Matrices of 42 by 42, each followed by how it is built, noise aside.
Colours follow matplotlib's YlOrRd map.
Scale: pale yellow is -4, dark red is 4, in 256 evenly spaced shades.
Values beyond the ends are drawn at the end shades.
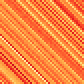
Toeplitz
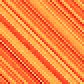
Toeplitz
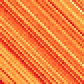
Toeplitz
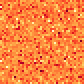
noise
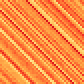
Toeplitz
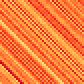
Toeplitz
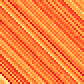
Toeplitz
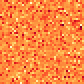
noise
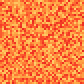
noise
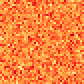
noise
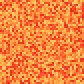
noise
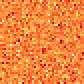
noise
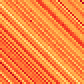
Toeplitz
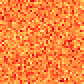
noise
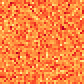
noise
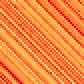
Toeplitz
